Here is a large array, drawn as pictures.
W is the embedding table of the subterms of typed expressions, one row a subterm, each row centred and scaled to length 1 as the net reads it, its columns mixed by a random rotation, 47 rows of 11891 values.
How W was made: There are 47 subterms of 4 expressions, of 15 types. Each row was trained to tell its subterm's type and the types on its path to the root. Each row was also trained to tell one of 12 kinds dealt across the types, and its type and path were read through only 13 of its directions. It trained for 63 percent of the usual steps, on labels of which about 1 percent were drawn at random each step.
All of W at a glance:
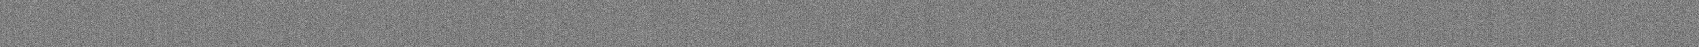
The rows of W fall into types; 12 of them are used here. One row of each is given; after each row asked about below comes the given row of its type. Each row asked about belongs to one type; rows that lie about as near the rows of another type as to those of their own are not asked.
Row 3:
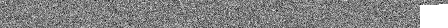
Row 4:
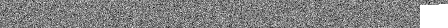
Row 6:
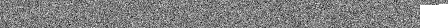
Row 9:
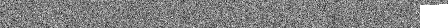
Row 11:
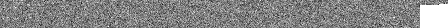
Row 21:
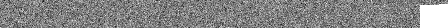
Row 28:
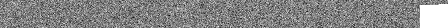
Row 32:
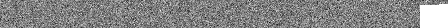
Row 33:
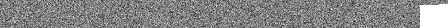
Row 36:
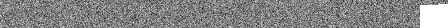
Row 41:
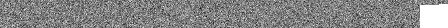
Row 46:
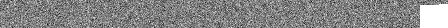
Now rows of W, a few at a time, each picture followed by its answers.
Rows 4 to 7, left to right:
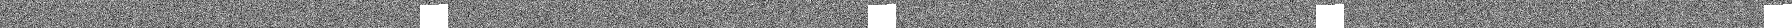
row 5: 33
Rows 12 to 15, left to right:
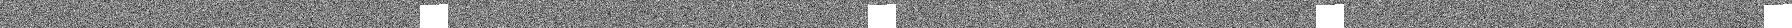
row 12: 46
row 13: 6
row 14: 36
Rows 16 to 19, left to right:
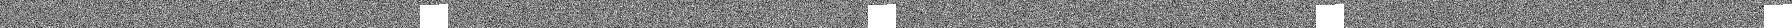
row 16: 46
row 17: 46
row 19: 4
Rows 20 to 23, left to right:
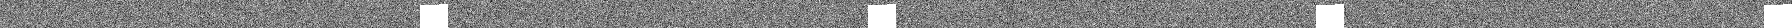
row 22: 3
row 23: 9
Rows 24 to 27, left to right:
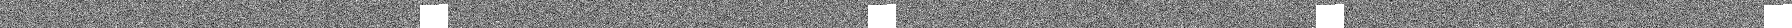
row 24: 41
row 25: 4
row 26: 41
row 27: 4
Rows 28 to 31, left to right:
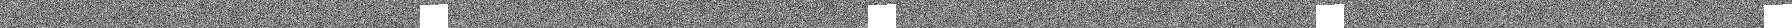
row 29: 46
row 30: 3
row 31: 33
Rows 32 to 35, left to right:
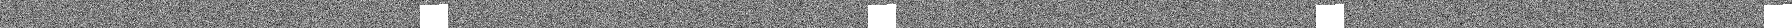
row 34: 41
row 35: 3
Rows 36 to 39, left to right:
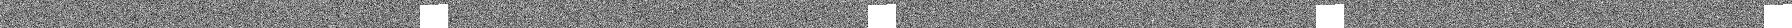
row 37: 3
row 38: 33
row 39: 41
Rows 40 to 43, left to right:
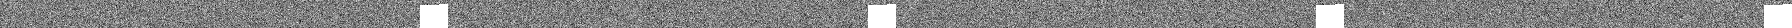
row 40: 11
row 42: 11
